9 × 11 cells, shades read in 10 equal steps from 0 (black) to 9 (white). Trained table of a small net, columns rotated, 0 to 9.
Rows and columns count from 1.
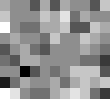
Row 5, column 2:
5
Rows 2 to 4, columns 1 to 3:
7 5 5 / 9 5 4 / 5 6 5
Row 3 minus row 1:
3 0 -1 1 0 3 1 -2 -2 4 -1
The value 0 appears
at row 7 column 3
